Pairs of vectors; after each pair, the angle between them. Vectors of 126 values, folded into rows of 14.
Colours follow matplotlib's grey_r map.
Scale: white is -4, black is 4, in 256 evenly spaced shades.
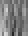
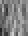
nearly opposite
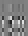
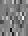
partly opposed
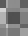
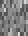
orthogonal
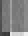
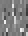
orthogonal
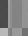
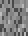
orthogonal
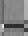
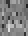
partly opposed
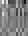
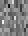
orthogonal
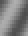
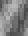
nearly parallel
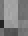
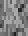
partly aligned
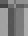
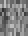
partly opposed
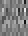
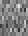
partly opposed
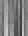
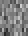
partly opposed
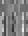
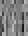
nearly opposite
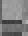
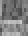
nearly opposite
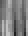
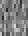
partly opposed
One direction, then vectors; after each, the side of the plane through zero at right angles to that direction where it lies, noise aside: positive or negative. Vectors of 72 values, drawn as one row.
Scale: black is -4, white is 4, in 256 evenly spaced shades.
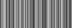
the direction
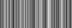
positive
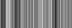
negative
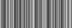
negative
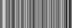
positive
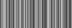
positive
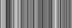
positive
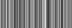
negative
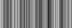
negative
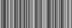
negative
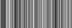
negative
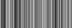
negative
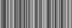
negative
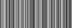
positive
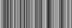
negative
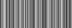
positive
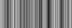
negative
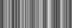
positive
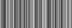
negative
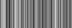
positive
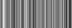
positive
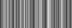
positive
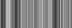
negative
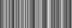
positive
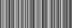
positive
